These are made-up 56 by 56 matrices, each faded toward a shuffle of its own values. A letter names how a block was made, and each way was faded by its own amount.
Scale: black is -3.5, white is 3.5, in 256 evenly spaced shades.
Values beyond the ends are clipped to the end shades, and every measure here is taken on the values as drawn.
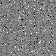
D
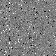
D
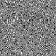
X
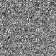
X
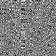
X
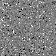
D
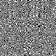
X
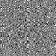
X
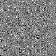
X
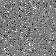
D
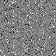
D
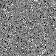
D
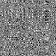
X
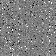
D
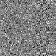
X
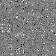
D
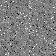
D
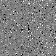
D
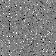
D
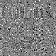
X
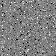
D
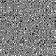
X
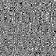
X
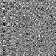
X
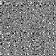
X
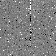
D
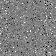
D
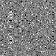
X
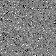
D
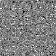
X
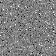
D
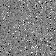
D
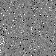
D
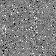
D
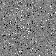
D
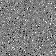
D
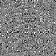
X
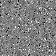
D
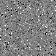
D
